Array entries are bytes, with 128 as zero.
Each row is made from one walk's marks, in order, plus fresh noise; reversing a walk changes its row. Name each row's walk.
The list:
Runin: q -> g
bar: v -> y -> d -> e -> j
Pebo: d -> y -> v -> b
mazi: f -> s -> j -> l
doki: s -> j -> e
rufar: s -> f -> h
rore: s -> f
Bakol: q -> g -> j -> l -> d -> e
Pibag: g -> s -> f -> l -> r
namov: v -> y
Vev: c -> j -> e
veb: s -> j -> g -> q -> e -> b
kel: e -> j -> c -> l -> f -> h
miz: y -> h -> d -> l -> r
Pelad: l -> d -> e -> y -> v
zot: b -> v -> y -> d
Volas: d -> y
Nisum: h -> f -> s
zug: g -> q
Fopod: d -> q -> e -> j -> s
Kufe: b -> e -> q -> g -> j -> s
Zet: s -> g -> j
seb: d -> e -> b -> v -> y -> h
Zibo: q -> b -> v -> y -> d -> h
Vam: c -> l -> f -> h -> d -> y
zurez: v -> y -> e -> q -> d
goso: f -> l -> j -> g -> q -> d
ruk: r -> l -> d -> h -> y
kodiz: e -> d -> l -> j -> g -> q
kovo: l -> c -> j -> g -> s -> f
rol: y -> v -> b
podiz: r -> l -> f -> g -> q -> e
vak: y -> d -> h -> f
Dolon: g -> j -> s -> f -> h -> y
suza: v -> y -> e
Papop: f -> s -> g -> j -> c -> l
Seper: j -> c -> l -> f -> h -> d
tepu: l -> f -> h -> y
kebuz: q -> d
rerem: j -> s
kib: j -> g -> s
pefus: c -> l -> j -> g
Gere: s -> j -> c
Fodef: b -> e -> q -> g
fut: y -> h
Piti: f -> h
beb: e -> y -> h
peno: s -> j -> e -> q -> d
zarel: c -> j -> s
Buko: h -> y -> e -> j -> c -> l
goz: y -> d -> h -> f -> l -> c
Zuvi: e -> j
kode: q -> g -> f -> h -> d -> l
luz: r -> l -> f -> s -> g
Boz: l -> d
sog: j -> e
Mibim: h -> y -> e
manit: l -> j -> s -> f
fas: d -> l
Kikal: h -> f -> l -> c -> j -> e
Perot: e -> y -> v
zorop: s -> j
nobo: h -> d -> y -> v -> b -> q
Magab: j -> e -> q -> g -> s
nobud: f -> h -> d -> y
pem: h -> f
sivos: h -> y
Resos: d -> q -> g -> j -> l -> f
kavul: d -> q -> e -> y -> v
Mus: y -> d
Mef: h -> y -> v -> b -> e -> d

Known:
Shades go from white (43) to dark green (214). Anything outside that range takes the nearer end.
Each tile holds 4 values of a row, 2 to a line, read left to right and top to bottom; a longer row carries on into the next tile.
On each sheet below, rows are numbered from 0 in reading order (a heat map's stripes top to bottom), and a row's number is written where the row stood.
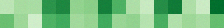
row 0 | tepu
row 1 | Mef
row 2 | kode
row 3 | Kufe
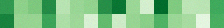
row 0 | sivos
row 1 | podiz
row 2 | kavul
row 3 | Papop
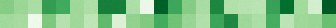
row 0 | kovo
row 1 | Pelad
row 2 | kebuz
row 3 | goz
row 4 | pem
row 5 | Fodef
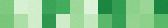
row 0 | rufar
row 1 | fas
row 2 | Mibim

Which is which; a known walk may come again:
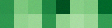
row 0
fut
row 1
zot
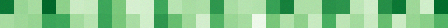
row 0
Zibo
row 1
Nisum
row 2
rufar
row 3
tepu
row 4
manit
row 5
zug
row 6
peno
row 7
kavul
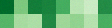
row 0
namov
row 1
kode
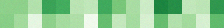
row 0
Seper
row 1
Gere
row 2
Boz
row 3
veb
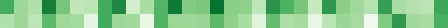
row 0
Pelad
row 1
Papop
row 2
Zet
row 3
Perot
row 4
Vam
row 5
Vev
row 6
kovo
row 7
pem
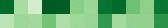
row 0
Fodef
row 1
Pebo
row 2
Mus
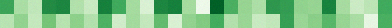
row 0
Bakol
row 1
Runin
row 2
fas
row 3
kebuz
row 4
sog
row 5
Mibim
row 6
mazi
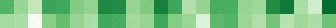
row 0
zarel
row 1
miz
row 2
Mef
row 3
Dolon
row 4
Buko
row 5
Kufe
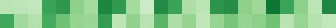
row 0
Piti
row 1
vak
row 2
Resos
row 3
Magab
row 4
beb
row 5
Zuvi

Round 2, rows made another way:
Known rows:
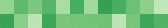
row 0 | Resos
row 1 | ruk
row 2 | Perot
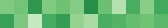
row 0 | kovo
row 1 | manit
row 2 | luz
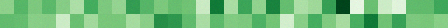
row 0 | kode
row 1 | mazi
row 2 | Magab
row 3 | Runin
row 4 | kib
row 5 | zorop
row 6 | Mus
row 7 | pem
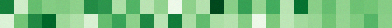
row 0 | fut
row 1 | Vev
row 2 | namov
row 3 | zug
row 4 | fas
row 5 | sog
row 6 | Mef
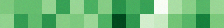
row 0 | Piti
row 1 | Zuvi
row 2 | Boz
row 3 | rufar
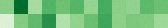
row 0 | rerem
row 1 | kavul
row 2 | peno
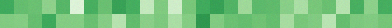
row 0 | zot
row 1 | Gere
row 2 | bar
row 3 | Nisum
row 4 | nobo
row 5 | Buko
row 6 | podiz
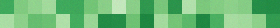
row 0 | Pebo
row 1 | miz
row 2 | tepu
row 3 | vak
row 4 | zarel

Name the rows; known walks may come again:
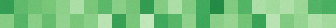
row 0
Pelad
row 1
Buko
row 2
kovo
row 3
Dolon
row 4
zurez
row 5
Kikal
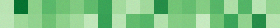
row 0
sog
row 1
Fopod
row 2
Zet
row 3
Bakol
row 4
namov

